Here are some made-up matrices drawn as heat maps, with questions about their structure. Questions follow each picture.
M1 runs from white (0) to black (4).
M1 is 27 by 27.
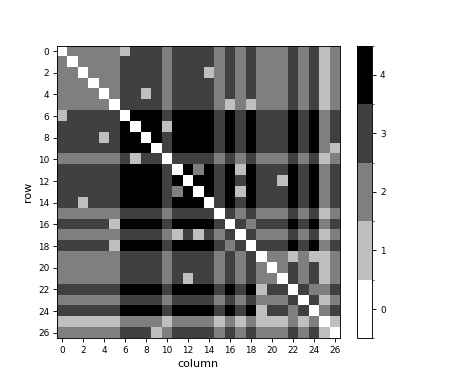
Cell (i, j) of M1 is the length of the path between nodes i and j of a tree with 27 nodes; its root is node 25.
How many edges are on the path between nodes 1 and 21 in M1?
2
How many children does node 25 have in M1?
14
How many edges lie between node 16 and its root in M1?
2
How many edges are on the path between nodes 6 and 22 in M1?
4
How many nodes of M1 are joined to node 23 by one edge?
1
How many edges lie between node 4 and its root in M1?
1
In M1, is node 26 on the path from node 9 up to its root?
yes
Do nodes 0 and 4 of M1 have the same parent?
yes
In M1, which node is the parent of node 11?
17
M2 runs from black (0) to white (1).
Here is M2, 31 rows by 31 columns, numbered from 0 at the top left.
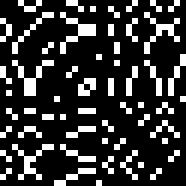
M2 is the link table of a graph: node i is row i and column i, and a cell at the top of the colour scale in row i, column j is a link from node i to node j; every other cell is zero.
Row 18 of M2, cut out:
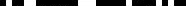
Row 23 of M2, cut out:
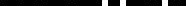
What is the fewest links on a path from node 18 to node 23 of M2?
3
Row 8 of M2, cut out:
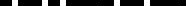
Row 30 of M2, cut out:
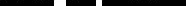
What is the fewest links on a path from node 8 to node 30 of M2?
2
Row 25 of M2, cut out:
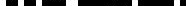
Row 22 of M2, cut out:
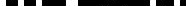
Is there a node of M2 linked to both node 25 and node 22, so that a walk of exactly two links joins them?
yes
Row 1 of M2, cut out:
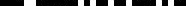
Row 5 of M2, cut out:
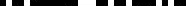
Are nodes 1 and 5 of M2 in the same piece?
yes
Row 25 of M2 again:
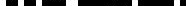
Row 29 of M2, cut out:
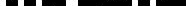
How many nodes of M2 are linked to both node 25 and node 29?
6
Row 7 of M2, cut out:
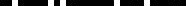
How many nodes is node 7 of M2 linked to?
5
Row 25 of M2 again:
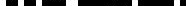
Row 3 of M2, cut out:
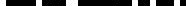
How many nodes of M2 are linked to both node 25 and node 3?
6
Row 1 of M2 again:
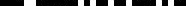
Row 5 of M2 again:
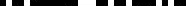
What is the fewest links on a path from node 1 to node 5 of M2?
1
